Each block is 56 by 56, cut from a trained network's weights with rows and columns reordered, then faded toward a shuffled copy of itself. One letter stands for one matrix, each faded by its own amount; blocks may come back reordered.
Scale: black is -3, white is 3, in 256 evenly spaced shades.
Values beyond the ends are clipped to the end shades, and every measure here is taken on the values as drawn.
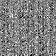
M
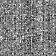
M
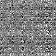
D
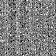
M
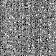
M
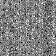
M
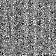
M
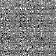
D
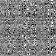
D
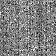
M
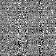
D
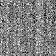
M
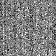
M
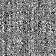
M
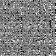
D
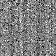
M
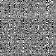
D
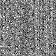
M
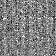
M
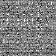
D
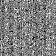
M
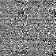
D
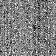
M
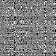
D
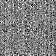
M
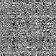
D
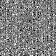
M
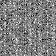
M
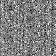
M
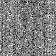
M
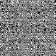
D
